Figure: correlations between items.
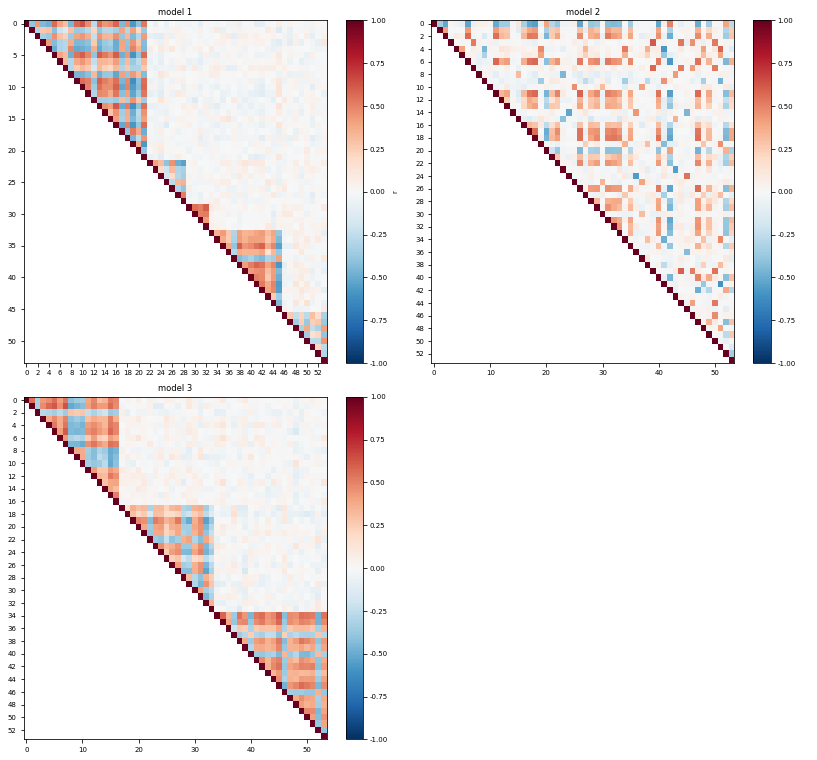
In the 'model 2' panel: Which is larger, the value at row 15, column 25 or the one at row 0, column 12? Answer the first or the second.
the first
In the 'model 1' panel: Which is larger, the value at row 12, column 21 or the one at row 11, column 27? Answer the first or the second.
the second
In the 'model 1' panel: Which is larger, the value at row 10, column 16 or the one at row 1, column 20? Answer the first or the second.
the first
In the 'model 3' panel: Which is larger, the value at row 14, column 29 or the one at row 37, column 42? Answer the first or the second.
the first
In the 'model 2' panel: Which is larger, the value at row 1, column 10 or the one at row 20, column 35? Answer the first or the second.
the first
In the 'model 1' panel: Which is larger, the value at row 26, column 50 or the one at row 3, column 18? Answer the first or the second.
the first
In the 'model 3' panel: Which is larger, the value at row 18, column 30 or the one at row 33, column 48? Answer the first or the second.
the first
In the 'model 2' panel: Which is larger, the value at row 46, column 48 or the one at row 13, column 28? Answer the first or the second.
the second
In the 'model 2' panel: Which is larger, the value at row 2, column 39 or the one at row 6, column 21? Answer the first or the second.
the second
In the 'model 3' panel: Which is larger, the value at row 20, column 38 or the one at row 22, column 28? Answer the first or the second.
the second
